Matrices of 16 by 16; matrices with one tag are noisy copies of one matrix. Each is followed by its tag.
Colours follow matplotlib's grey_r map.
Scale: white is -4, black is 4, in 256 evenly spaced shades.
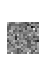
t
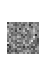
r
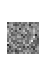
r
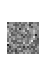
r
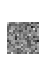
t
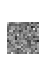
t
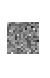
t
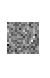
r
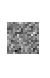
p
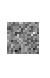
p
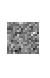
p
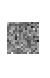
t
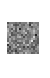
r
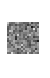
t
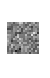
p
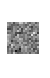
p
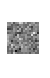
p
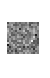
r
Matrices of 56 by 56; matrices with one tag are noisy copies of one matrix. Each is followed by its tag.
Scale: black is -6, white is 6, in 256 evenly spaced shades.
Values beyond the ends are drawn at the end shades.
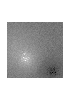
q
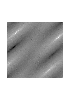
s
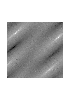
s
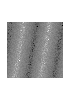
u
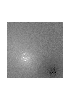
q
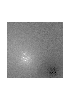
q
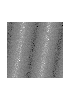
u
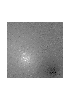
q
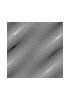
s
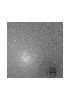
q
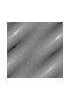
s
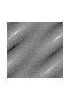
s
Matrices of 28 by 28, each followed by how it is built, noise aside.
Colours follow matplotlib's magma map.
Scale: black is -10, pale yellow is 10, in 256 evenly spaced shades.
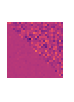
upper triangular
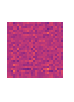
low rank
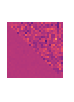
upper triangular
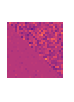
upper triangular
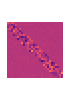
banded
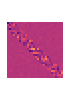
banded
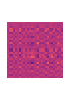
low rank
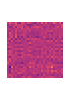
low rank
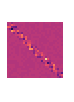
banded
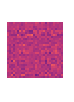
low rank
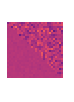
upper triangular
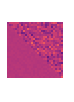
upper triangular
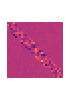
banded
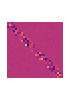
banded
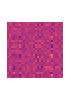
low rank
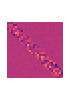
banded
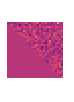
upper triangular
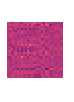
low rank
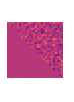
upper triangular
